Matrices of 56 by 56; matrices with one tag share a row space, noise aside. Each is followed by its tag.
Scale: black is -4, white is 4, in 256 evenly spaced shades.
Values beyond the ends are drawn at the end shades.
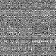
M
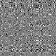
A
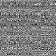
M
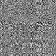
A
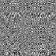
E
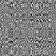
A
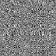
E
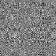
E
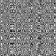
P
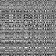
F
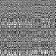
M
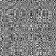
A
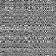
F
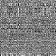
M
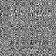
A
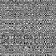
F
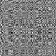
A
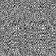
E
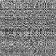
F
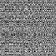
F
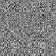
E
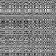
F
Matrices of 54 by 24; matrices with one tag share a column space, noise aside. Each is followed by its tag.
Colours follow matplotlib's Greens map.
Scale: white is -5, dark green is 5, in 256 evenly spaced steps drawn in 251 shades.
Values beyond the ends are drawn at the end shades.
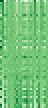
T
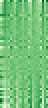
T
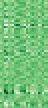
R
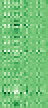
R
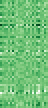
R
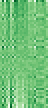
T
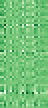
R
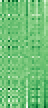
T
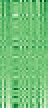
T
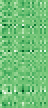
R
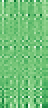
T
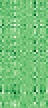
R
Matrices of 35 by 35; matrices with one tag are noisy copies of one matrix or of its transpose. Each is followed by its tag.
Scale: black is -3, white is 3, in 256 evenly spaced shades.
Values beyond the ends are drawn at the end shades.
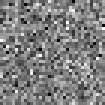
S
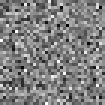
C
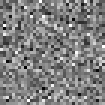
C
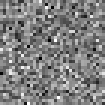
S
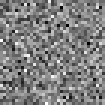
C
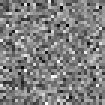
C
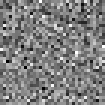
C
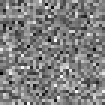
S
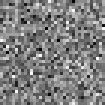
S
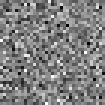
C
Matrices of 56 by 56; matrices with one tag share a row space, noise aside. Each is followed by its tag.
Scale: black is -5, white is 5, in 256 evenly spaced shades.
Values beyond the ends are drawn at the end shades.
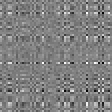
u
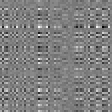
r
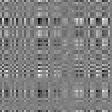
r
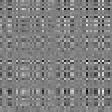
u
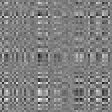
r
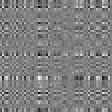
r
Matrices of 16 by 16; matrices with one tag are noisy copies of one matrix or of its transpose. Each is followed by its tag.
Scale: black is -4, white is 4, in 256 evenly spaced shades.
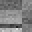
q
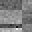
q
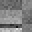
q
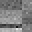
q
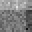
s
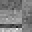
q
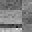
q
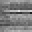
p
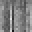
p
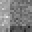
s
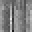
p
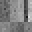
q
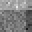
s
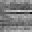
p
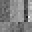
q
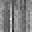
p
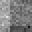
s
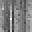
p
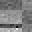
q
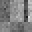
q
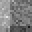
s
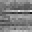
p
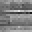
p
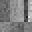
q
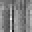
p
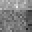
s
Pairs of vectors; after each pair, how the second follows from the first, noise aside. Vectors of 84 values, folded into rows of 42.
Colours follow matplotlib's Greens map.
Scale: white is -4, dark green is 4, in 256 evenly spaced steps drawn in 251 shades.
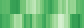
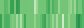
partly zeroed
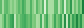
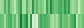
shuffled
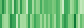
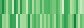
copied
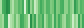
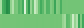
partly zeroed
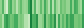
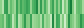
shuffled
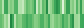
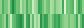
shuffled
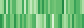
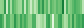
copied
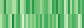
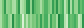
copied
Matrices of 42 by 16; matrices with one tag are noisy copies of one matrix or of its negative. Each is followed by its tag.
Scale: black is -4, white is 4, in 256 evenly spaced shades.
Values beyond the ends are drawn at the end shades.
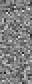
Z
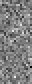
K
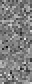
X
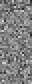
Z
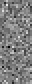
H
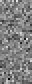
X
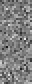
X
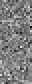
X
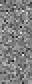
Z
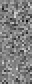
H
